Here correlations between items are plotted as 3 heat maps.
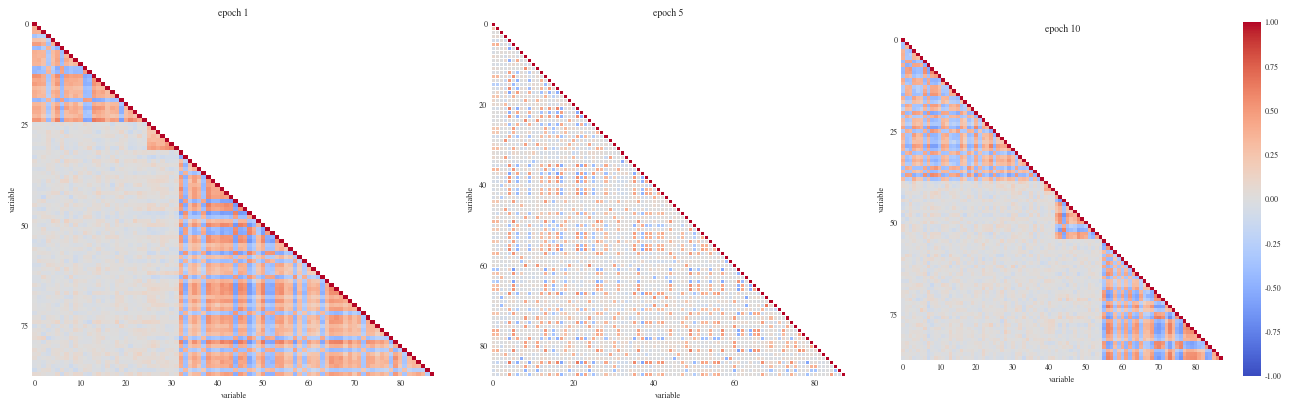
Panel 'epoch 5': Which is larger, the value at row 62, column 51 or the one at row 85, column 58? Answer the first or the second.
the first
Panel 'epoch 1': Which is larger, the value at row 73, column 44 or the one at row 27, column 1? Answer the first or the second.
the second
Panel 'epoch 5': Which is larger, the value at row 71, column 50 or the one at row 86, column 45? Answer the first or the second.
the second
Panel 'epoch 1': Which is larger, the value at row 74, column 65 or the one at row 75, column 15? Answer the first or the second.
the first
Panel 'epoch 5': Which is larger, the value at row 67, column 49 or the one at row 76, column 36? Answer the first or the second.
the second
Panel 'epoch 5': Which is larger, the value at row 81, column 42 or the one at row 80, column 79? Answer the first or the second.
the second
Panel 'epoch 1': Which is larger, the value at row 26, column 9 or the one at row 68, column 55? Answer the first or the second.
the second
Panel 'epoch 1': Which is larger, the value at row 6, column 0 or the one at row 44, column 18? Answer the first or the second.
the second
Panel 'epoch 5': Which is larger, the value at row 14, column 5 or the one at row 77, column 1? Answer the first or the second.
the second
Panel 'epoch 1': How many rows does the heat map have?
88
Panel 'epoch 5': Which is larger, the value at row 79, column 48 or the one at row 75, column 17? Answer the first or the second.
the first
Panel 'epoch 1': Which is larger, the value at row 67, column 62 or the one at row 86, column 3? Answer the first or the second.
the first
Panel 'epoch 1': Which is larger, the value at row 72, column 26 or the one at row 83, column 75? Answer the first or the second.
the second
